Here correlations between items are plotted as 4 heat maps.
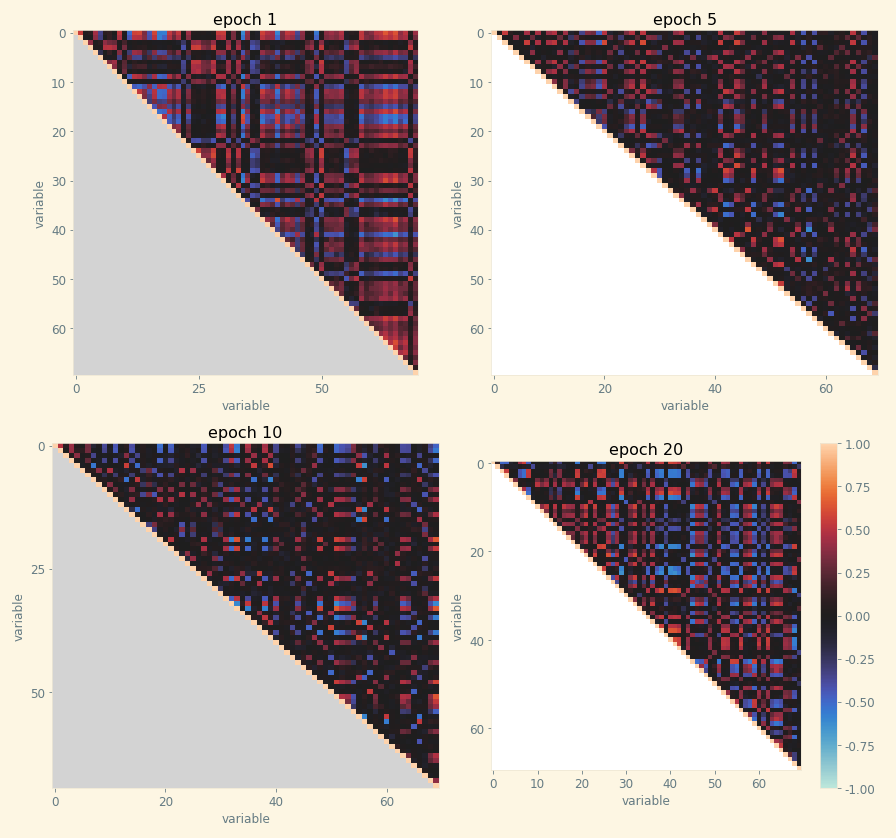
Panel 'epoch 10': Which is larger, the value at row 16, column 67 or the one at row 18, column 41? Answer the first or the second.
the first
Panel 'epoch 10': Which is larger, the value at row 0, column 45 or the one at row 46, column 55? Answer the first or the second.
the second
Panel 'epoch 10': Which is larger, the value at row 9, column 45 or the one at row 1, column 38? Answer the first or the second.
the second
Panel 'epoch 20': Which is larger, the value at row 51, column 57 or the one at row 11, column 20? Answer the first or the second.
the first
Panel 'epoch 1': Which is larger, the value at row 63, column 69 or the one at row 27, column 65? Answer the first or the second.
the first
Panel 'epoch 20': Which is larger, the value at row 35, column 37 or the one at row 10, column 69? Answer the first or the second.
the first
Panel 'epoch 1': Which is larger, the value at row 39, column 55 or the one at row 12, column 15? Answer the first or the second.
the first
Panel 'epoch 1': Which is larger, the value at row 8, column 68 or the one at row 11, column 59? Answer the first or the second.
the first
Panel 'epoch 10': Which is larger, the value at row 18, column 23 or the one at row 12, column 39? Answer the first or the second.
the second
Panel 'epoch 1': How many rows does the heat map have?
70
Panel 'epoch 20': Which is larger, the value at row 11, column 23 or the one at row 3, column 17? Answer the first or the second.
the first
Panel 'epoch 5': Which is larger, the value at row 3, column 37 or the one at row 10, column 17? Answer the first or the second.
the second
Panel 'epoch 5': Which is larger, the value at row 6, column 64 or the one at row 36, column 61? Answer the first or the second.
the second
